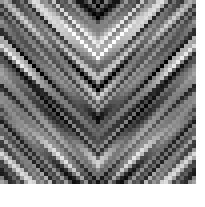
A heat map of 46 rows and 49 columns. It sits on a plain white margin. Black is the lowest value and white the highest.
The top middle is the ninth with the highest average. The left and right halves mirror each other. No row or column stands out.
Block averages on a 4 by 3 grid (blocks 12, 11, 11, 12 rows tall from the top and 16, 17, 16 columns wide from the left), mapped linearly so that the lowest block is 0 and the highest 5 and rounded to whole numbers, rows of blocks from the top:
454 / 242 / 101 / 323
